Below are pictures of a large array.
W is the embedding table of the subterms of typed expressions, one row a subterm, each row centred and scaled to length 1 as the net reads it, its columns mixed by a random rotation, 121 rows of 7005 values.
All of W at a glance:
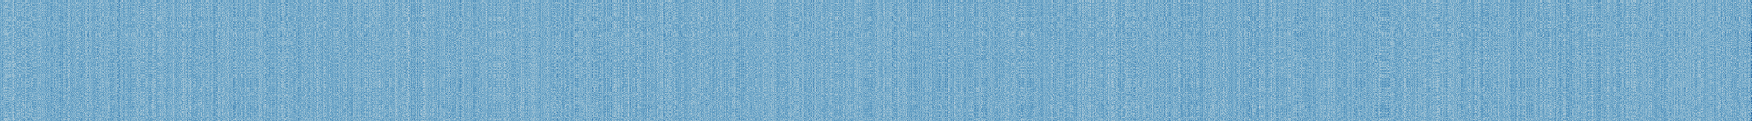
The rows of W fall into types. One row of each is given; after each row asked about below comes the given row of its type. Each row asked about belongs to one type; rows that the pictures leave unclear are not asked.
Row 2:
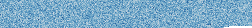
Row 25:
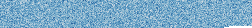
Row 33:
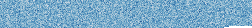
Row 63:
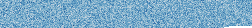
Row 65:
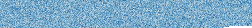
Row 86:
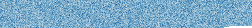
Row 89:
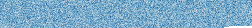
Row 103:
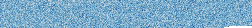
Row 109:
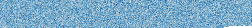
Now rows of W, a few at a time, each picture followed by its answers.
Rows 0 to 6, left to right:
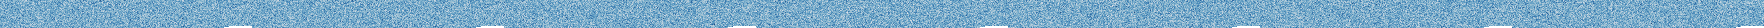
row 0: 86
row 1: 86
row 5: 86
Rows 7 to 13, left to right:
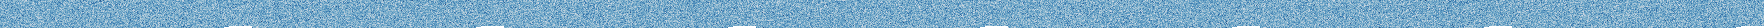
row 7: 86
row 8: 89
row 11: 86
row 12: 103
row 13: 63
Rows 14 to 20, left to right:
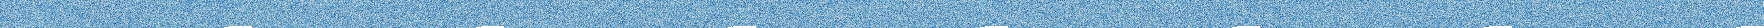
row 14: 86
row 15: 103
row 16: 65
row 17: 63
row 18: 63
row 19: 65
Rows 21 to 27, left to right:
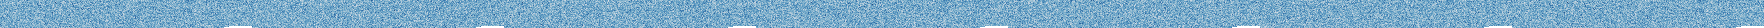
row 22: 103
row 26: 89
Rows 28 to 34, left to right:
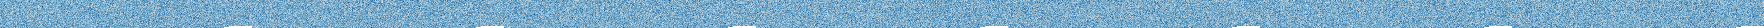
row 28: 33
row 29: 109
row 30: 109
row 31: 63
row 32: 63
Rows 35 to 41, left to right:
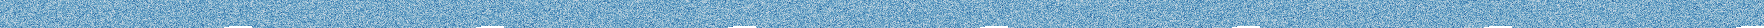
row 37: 2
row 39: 103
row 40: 103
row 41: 33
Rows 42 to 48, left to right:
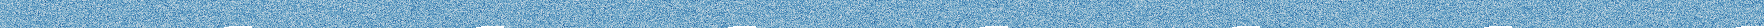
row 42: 109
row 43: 33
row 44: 109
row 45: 65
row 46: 63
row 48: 65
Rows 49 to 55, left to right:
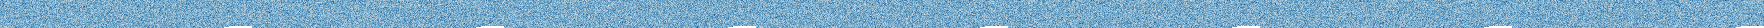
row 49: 89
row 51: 65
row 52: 109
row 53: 25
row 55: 109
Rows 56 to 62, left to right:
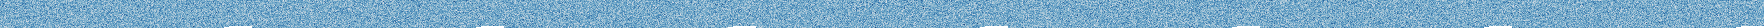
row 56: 89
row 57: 33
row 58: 2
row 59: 109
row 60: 86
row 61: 25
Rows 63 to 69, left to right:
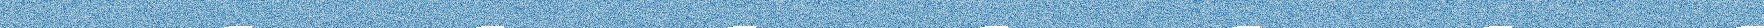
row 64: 25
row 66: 25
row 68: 2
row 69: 25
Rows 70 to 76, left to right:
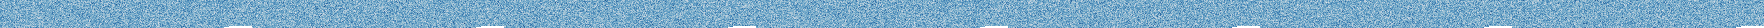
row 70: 86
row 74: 25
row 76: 25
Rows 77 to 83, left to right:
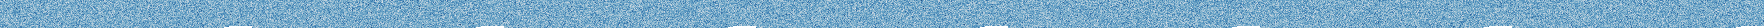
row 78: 109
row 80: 109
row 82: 65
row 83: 109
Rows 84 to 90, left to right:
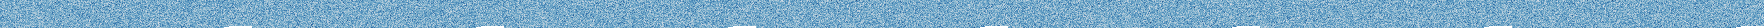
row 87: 86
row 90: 86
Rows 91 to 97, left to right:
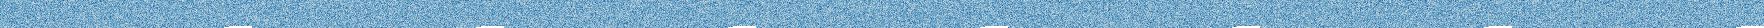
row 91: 89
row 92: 103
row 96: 109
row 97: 25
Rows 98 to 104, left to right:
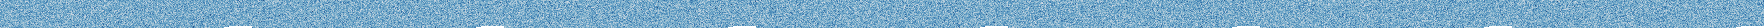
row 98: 65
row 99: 25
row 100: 89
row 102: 89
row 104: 89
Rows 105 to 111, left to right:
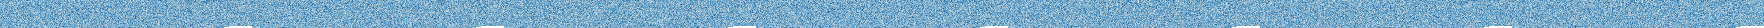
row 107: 65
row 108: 86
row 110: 103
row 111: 109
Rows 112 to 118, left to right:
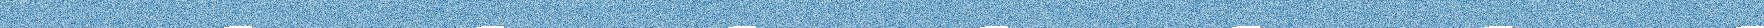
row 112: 25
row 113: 103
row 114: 103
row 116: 86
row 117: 65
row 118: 33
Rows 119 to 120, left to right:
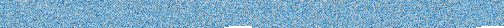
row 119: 25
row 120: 103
